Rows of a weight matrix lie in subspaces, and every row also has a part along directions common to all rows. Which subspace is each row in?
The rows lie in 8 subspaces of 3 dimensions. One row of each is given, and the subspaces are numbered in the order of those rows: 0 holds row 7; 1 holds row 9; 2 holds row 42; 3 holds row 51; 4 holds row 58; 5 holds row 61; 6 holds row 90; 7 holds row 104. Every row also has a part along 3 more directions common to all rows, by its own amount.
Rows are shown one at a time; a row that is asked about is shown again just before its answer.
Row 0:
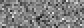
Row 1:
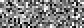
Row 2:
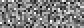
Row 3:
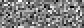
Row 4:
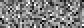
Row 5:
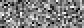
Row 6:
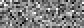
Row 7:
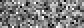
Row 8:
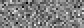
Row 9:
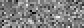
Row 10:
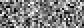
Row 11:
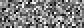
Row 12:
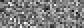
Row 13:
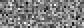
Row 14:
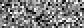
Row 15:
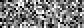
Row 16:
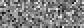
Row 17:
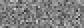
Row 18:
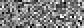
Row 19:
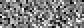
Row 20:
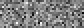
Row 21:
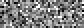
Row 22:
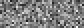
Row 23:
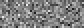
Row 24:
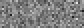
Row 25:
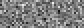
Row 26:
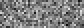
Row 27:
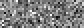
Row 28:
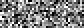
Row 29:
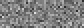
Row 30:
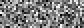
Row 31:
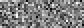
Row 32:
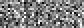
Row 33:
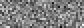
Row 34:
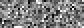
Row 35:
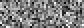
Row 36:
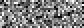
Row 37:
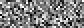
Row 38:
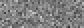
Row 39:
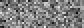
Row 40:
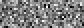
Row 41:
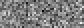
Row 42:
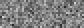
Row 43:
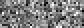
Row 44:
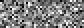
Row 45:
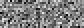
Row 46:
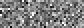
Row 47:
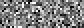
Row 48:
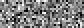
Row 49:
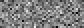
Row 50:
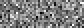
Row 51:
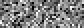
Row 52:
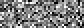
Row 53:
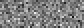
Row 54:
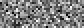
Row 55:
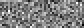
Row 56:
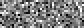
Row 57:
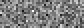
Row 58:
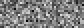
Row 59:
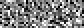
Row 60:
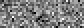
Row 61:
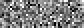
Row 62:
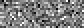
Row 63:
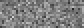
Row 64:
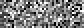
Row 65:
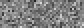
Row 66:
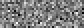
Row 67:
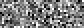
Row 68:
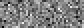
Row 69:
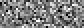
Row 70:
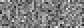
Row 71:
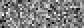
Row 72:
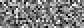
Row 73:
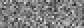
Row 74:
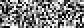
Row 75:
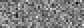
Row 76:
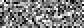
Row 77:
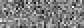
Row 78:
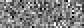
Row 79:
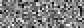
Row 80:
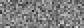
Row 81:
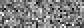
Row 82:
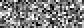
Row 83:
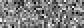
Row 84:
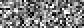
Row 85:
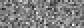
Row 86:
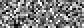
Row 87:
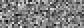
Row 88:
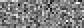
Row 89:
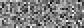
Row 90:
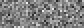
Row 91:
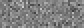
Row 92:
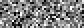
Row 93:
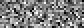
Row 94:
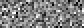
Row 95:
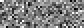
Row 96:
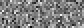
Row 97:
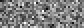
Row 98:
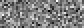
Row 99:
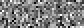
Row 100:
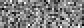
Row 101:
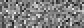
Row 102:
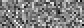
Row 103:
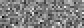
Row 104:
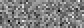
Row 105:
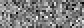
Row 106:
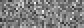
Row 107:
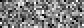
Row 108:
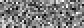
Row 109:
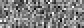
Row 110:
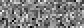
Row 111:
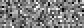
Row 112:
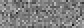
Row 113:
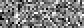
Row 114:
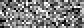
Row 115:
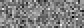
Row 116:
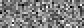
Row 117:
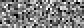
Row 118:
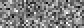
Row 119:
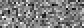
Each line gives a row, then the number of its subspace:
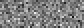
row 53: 7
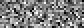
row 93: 2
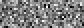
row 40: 4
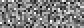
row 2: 7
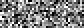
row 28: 7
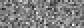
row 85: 3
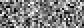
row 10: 2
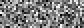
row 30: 4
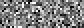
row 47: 3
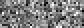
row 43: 0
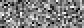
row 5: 6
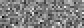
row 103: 2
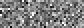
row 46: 2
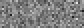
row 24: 1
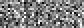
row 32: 2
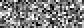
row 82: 6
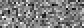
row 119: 5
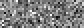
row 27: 1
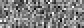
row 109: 0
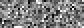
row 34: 6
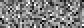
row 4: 5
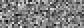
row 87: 7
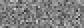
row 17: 4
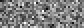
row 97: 0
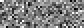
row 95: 5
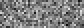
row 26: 5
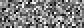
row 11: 3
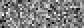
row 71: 6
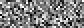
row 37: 2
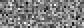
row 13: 0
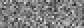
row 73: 3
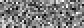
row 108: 5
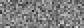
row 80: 4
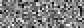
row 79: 4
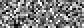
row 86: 3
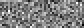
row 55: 7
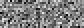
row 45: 3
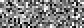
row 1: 0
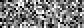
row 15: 0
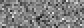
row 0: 1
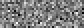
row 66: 2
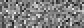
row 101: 5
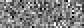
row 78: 5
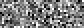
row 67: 6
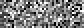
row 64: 5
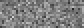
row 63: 6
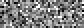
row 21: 1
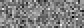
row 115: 1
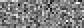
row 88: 7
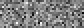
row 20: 2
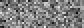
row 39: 6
